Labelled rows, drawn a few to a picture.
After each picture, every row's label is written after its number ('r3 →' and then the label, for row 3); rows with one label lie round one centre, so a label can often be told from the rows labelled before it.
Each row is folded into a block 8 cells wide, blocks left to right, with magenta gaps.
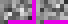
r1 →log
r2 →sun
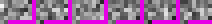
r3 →sun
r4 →log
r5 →sun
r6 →log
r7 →log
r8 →log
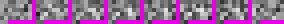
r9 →sun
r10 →log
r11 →log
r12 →log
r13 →log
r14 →log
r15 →log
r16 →sun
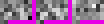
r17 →log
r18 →log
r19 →sun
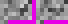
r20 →sun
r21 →sun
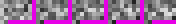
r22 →sun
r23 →log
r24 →log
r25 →log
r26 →log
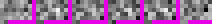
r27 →sun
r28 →log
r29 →log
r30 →log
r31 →log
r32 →sun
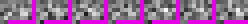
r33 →log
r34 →log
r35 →log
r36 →log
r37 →log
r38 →log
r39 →log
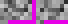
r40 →sun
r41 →sun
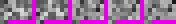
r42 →log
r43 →log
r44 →sun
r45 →sun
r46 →sun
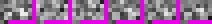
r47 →log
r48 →sun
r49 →sun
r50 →log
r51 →log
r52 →log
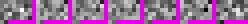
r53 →log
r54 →sun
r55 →sun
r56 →sun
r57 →log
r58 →sun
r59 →log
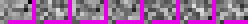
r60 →sun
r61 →log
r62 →sun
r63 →sun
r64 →log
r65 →log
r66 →log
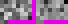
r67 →log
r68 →sun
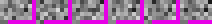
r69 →sun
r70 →log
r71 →sun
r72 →sun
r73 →sun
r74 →sun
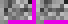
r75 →sun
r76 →sun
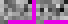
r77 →sun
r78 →sun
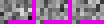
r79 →log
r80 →sun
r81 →sun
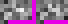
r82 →log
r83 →log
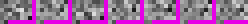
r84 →log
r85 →sun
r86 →log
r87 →sun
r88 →sun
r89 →sun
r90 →sun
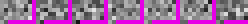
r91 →sun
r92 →log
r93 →log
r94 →sun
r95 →sun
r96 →sun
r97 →log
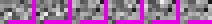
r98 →log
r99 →log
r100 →sun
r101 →sun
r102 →sun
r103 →sun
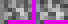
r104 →log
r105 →log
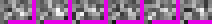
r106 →log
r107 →log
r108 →log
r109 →log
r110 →log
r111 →log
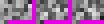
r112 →sun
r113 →log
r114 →log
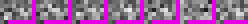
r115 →log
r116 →log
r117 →log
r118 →log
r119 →log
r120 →sun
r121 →log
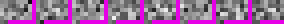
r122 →sun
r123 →log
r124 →sun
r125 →log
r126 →log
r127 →sun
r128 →log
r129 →log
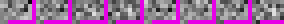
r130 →sun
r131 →sun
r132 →log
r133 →log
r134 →sun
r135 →sun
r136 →sun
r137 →log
